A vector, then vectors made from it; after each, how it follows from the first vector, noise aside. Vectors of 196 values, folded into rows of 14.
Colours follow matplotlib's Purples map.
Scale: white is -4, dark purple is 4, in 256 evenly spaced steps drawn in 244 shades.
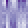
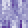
reversed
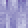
shrunk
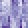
reversed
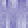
shrunk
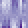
reversed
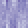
shrunk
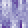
reversed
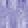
shrunk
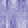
shrunk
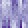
reversed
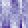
reversed
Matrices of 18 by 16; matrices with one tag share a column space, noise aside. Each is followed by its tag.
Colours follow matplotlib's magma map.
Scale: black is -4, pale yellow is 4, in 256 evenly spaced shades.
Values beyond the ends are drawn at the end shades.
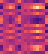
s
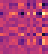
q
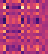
s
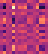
s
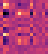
q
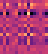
q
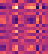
s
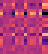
q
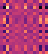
s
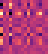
q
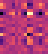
q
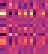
q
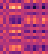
s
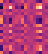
s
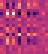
q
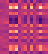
s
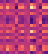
s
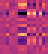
q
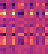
q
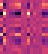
q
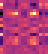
q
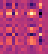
q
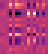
q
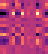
q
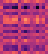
s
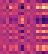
s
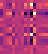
q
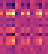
q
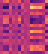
s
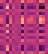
s
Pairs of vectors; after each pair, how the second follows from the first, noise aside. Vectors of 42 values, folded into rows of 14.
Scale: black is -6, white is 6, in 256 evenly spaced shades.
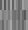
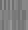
shrunk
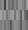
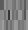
shuffled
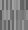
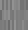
shrunk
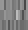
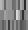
scaled up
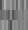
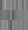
shrunk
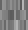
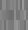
shrunk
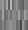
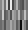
scaled up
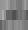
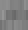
shrunk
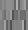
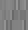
shrunk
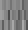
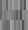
shuffled
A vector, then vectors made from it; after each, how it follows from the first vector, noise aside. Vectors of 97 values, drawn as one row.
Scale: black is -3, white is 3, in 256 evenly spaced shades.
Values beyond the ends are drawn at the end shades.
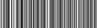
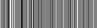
partly zeroed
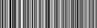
negated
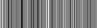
partly zeroed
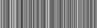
shrunk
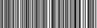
reversed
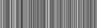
shrunk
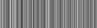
shrunk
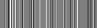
partly zeroed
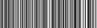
reversed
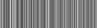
shrunk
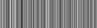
shrunk
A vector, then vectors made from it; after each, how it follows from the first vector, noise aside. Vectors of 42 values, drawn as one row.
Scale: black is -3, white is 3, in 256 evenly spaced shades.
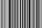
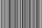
shrunk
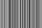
shrunk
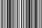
sign-scrambled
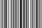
sign-scrambled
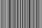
shrunk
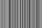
shrunk
